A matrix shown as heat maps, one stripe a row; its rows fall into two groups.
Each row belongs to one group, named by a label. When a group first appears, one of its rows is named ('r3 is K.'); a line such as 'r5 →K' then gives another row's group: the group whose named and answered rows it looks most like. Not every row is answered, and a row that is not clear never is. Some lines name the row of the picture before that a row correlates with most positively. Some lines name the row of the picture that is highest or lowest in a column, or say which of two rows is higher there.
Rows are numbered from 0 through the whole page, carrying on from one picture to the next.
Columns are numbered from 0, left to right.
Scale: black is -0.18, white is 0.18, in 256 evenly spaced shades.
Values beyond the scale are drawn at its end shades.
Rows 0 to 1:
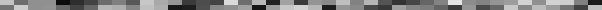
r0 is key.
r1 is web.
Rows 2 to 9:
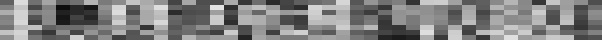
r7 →key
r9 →key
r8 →key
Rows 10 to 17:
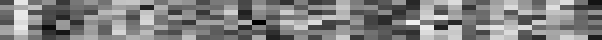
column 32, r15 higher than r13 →Yes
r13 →key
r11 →key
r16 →key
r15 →key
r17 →key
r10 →key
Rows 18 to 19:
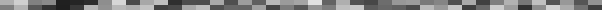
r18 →web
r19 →key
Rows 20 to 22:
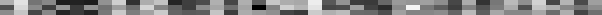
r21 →web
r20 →web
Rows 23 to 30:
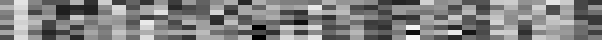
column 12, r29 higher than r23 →Yes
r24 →web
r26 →key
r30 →web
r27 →key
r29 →key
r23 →key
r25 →web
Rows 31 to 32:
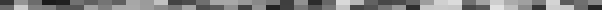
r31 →key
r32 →key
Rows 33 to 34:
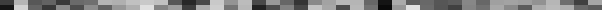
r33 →web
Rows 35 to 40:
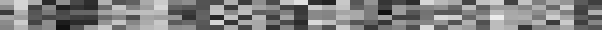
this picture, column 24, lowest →39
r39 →web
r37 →web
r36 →web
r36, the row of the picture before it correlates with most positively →33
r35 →key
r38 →key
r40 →key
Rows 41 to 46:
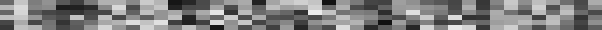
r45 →web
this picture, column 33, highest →46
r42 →web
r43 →web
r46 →key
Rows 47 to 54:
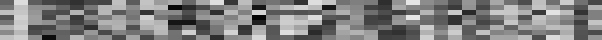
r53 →key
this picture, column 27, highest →52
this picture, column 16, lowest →47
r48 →web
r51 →web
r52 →key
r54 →key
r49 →key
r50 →web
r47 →web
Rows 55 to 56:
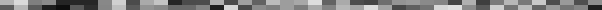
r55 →web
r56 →key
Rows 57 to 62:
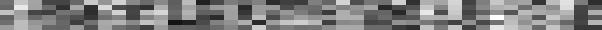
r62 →key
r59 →key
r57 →key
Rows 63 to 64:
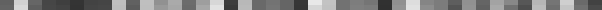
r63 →web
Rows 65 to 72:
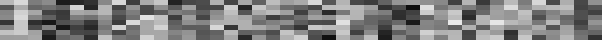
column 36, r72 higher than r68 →No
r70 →web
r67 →key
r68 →key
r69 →key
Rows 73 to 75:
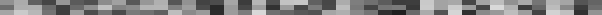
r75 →key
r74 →key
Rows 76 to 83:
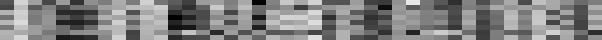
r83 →web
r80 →web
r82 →key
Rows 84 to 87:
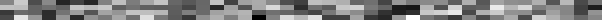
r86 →key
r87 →web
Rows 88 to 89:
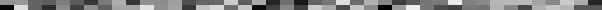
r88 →key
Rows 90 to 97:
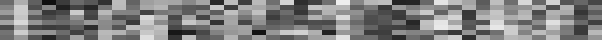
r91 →web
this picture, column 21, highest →96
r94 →key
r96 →web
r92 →key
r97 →key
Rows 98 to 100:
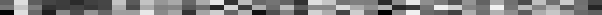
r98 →web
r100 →web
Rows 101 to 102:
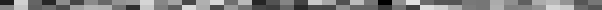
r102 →key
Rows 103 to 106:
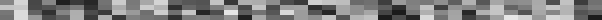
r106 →key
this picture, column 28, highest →103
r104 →key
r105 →key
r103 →web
